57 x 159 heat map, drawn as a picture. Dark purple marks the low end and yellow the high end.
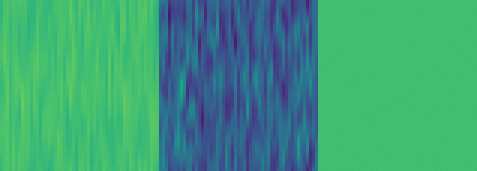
It is made of 1 by 3 panels. Panel 1,1: high, streaked downward, faint in contrast. Panel 1,2: low, streaked downward. Panel 1,3: high, flat.
